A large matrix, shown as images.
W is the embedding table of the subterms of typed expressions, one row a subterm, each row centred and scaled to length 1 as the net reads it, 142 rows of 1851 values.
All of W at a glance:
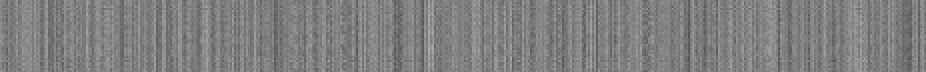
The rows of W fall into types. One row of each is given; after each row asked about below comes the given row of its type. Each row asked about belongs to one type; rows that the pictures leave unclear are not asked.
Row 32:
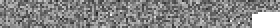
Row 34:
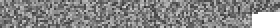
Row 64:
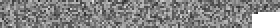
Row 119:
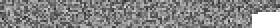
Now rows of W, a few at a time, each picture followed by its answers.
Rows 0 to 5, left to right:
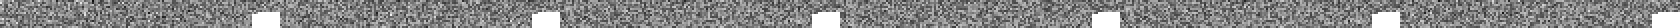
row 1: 32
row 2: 119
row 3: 32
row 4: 119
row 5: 119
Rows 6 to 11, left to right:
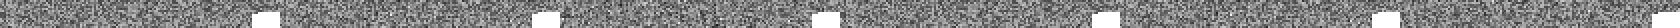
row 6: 32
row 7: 32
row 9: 32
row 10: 32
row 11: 64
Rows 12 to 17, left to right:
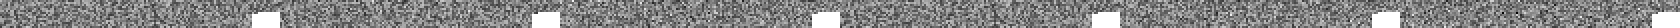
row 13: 64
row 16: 32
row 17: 32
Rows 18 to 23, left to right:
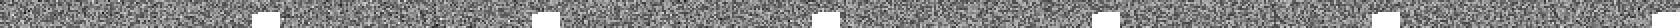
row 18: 119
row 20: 64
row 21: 32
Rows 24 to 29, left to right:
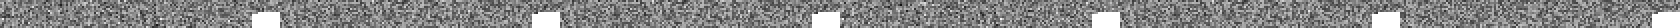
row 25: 64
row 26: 64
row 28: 64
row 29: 32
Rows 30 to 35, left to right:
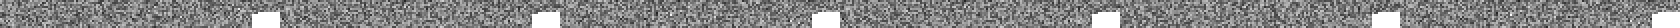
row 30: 64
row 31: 119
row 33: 119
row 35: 32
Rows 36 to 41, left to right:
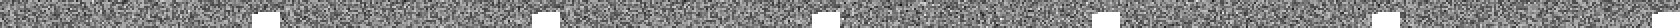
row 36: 64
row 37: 119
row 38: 119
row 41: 32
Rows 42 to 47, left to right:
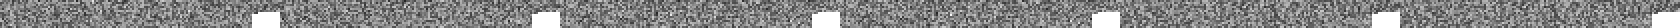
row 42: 64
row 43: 119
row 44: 32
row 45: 32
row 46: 34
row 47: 34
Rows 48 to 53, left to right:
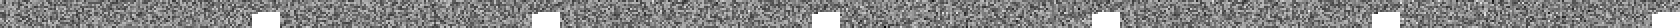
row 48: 119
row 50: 64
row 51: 34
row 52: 64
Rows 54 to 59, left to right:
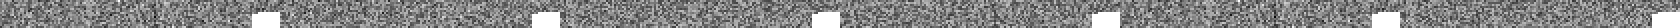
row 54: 34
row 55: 119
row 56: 32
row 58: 34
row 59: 119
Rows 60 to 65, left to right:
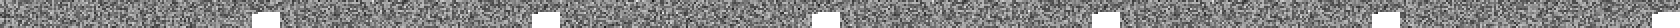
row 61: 64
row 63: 64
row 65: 32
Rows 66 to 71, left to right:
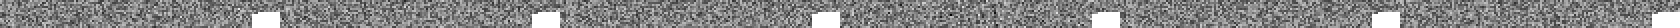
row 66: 64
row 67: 119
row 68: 119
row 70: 32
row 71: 34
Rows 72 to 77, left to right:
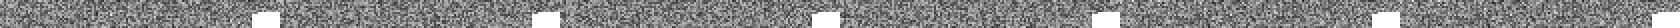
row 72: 32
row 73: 34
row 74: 119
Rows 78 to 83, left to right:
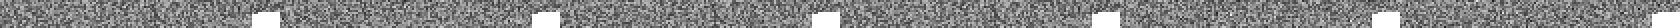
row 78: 34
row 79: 119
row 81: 34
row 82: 32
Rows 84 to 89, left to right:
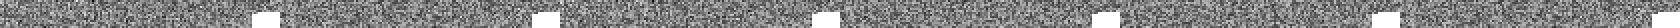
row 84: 32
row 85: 64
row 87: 119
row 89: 64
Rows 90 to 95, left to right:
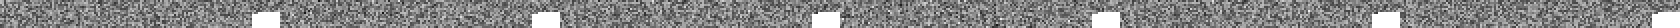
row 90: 34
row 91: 119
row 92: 64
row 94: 64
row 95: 32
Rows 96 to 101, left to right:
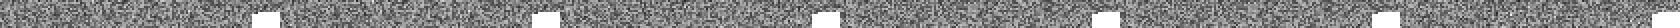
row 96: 64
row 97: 64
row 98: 119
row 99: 32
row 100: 32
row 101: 32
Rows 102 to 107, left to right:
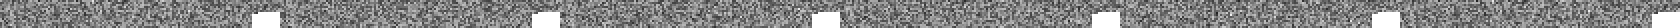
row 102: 64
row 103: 32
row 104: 64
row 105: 119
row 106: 32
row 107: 64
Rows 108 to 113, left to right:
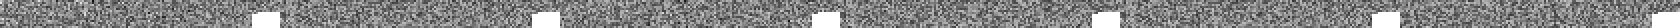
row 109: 119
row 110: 64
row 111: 32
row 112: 119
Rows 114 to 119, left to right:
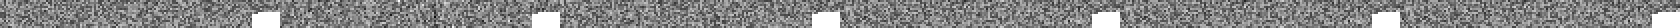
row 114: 32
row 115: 34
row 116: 34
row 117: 119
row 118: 119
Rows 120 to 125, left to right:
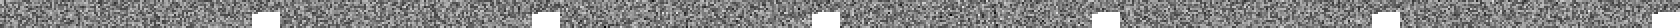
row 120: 34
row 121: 34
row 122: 34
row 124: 119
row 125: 64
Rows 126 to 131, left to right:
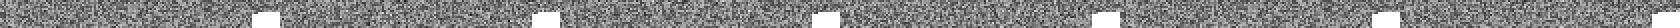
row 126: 32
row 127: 64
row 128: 64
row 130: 32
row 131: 119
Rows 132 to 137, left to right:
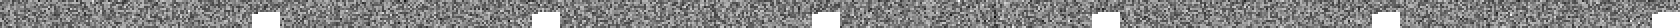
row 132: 64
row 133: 64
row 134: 34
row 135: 34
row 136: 119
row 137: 32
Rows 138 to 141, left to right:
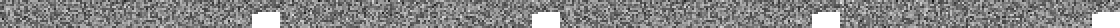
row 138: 119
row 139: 119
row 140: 119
